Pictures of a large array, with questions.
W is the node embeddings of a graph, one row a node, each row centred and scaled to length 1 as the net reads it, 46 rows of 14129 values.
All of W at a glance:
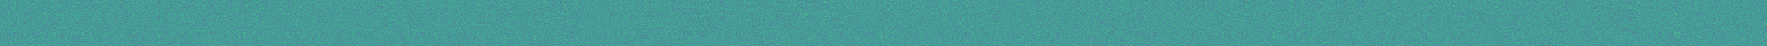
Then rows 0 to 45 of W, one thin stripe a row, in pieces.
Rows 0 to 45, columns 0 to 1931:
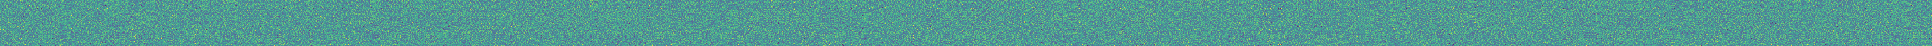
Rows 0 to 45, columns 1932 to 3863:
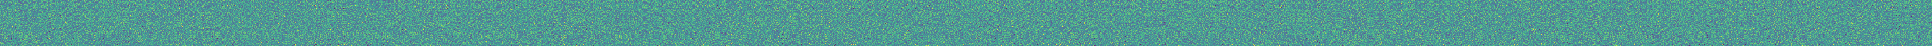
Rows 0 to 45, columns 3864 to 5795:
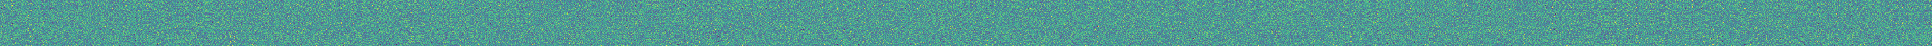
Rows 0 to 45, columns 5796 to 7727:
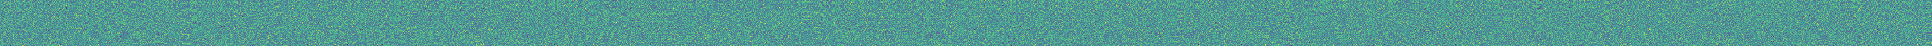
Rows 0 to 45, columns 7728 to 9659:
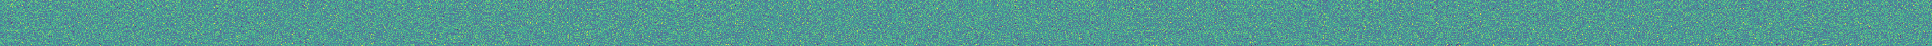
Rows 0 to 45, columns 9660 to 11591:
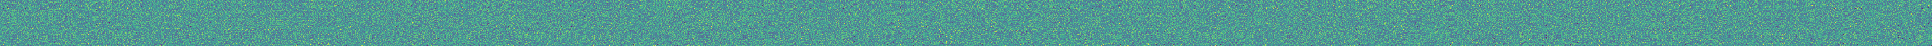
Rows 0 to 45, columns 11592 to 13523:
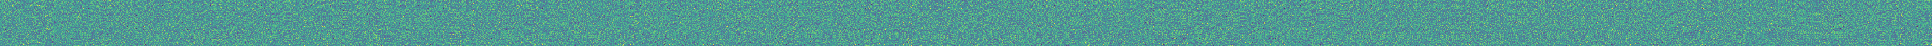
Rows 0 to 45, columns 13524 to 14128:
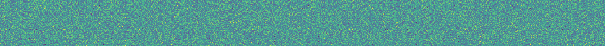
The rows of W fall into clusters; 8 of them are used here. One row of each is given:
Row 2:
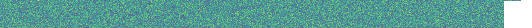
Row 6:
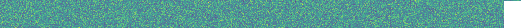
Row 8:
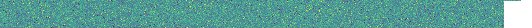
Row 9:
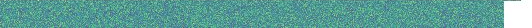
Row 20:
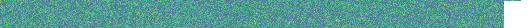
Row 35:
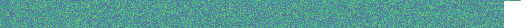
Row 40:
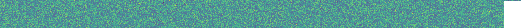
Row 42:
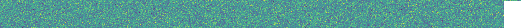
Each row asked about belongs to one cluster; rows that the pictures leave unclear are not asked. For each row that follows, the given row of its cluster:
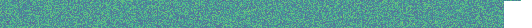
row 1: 2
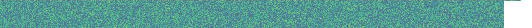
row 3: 20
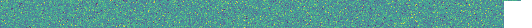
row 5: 42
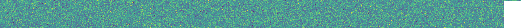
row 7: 42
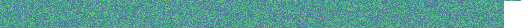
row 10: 20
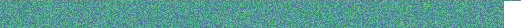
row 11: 2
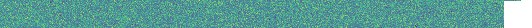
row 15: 6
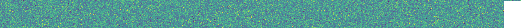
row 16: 2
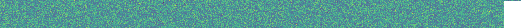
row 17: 40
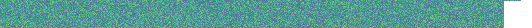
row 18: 20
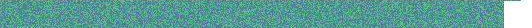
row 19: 2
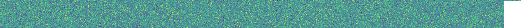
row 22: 8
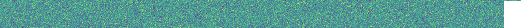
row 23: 42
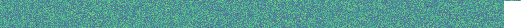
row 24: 20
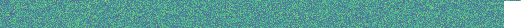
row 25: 35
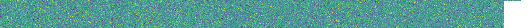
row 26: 20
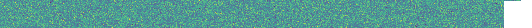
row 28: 6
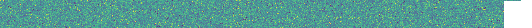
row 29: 2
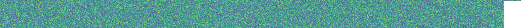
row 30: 40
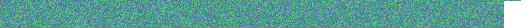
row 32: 35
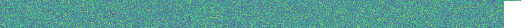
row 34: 9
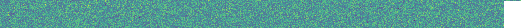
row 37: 35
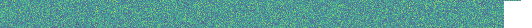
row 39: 8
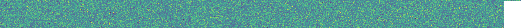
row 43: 9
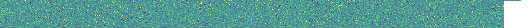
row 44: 8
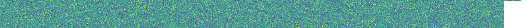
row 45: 40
